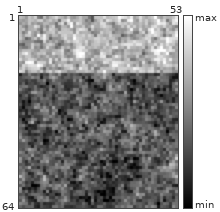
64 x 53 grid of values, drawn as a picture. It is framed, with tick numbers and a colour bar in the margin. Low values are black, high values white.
Seam: horizontal, 30% of the way down, the top part higher. Stripes: none. Ninth with the lowest average: bottom middle. Grain: blotchy.
